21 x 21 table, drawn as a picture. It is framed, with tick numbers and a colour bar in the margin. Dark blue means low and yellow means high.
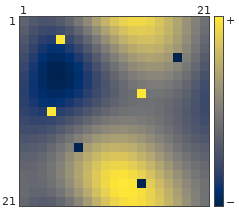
Average level on the scale: 50%. Calmest part: middle right. Lone odd cells: 6, 3 higher and 3 lower than their neighbours. Ninth with the highest average: bottom middle.
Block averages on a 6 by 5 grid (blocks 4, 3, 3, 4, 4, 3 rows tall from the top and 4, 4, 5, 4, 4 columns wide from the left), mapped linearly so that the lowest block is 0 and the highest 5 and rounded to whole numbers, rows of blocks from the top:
1 2 4 4 3 / 0 0 2 3 2 / 0 0 2 2 1 / 1 2 3 2 1 / 2 3 5 4 2 / 2 3 5 4 3
